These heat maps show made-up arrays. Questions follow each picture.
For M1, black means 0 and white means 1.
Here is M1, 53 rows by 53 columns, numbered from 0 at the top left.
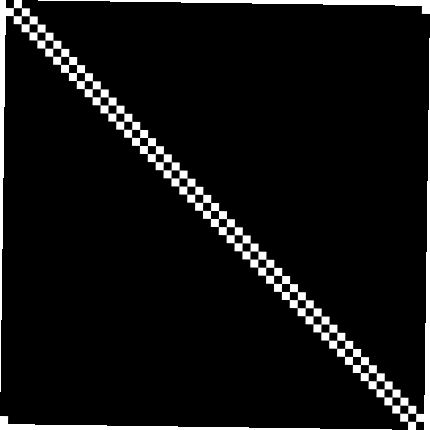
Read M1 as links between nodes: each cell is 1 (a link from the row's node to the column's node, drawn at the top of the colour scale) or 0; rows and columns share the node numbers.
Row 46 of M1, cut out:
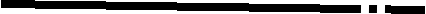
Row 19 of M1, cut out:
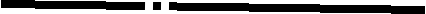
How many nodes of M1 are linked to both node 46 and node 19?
0
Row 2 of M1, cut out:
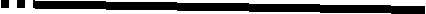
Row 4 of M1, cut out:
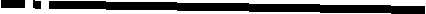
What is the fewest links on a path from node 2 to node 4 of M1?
2
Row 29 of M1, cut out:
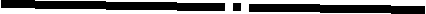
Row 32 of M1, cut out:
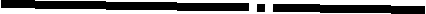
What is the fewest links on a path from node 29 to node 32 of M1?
3
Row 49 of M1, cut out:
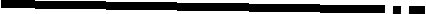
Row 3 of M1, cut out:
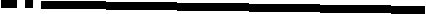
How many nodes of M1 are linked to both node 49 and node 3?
0
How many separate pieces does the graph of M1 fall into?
1
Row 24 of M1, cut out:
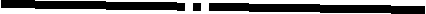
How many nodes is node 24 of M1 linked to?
2
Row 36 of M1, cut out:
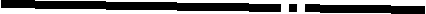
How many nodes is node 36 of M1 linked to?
2
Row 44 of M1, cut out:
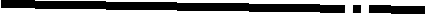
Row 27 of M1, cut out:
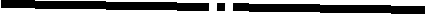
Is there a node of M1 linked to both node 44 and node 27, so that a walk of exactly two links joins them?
no
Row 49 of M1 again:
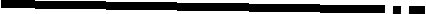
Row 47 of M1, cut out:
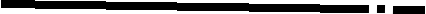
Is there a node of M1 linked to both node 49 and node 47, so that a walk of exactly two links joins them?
yes
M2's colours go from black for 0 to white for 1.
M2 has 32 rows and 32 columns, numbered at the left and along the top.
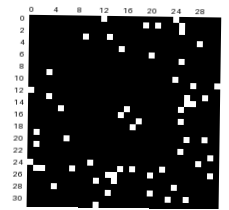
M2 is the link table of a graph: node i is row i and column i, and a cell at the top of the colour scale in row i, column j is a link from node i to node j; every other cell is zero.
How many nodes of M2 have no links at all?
1
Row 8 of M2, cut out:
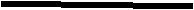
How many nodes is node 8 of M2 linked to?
0
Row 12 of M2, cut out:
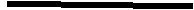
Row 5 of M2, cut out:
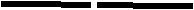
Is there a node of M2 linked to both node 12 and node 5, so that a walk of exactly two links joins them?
no
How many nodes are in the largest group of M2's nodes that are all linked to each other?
2
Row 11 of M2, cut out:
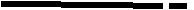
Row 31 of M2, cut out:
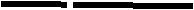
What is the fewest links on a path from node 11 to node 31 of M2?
1
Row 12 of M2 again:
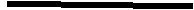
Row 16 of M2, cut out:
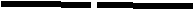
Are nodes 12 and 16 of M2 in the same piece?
no
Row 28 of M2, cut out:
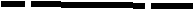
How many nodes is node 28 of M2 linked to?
2
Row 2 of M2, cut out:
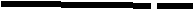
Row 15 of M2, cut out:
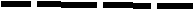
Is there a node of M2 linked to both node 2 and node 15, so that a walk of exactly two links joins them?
yes
